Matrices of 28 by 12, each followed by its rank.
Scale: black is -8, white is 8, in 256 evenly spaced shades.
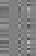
one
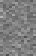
full rank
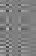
one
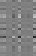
one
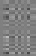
one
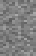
full rank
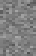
full rank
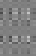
one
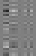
one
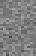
full rank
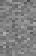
full rank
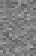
full rank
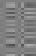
one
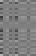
one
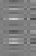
one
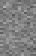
full rank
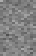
full rank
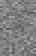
full rank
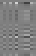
one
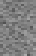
full rank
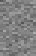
full rank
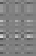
one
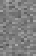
full rank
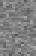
full rank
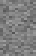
full rank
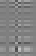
one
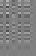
one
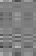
one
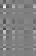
one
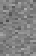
full rank
